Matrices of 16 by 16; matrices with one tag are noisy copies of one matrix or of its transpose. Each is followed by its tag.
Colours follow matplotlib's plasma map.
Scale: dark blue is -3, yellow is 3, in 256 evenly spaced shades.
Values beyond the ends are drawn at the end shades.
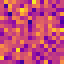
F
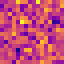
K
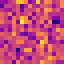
K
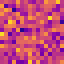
F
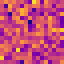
F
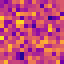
K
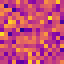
F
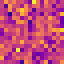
F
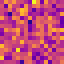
F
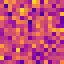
F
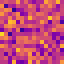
F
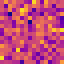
F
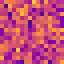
F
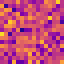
F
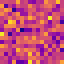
F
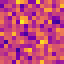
K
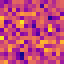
K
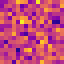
K
